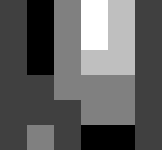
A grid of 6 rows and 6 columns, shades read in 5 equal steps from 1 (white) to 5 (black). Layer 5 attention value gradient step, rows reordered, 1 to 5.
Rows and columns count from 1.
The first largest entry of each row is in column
2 2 2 1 1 4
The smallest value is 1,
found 2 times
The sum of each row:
19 19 20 21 22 25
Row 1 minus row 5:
0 1 -1 -2 -1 0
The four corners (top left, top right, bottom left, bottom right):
4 4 4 4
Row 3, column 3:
3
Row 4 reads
4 4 3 3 3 4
